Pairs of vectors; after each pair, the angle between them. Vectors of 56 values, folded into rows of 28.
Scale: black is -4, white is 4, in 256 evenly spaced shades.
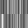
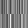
orthogonal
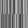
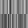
partly aligned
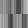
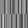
orthogonal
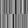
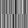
nearly parallel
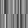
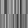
nearly parallel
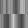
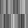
nearly parallel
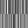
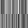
orthogonal
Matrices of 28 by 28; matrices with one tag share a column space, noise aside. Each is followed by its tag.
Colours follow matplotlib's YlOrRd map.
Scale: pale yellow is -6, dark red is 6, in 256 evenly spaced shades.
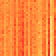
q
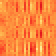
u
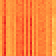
q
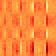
u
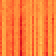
q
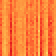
q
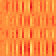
u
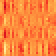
u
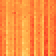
q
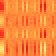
u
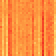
q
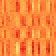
u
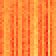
q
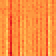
q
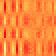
u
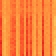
q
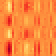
u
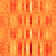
u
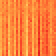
q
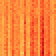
q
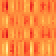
u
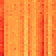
q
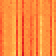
q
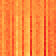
q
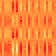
u
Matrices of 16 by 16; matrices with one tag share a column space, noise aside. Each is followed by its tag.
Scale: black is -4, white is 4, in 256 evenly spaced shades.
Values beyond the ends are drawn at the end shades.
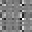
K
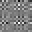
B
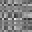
K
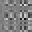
K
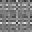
B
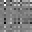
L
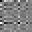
B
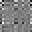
L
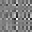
K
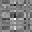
K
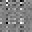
L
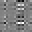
B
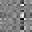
K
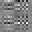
B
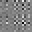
B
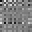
L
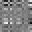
L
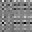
B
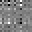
L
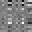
L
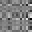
K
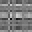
K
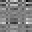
L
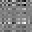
L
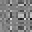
K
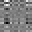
L
